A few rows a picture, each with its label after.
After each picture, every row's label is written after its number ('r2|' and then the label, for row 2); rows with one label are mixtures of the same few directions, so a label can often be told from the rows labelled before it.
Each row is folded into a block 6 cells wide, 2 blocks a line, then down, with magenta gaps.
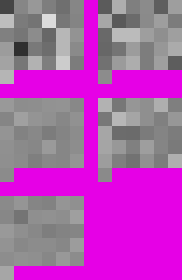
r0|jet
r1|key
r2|key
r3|key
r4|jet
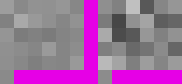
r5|key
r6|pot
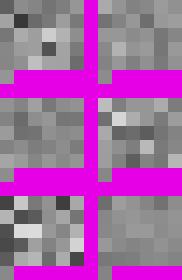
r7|key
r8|jet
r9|pot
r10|key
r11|key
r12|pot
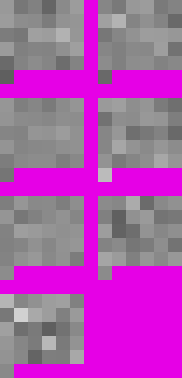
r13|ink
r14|jet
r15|ink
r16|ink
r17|key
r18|pot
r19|key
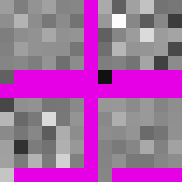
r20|jet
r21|jet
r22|jet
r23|key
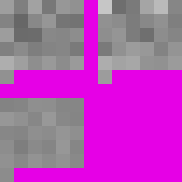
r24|pot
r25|pot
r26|jet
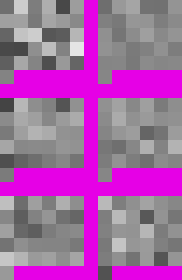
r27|key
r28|pot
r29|pot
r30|key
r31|pot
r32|jet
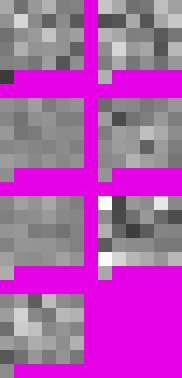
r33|jet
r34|jet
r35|pot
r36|key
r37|ink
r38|pot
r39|pot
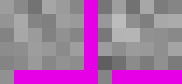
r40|pot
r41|pot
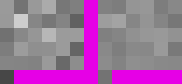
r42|jet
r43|jet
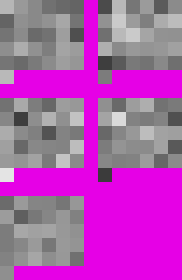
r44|ink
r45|pot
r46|jet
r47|jet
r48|key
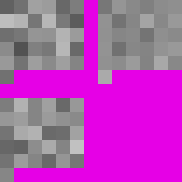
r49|jet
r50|jet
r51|key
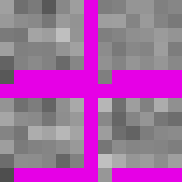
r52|ink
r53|jet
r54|ink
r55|pot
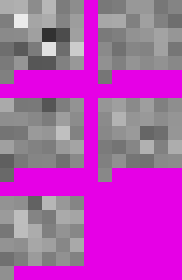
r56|key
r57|jet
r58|ink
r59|key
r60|pot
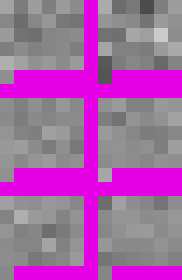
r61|pot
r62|ink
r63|key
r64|jet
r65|key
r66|pot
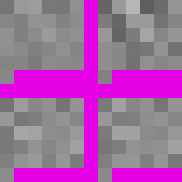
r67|pot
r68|pot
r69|key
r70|key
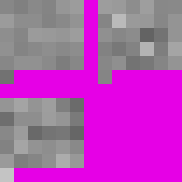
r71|ink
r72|key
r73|ink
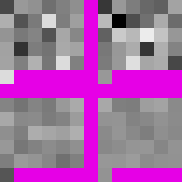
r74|jet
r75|key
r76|ink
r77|pot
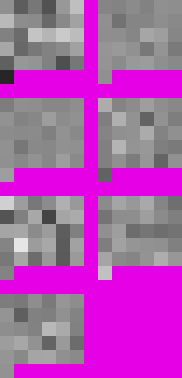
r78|ink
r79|key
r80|jet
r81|jet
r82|jet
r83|ink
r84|key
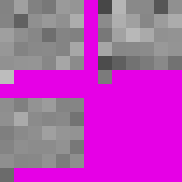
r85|jet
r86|pot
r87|jet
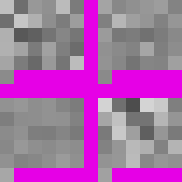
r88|key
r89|key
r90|ink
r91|pot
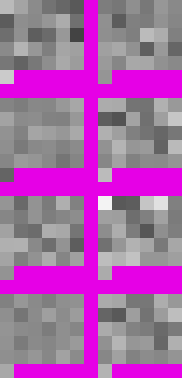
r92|ink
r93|key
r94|ink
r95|jet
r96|key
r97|pot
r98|jet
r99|jet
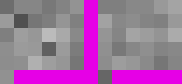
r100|key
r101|ink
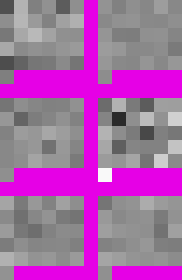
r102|pot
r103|key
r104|key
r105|jet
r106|pot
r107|ink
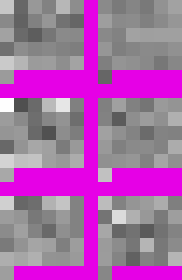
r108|pot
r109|ink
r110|pot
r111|jet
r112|pot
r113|key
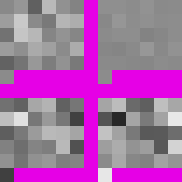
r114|pot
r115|key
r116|jet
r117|jet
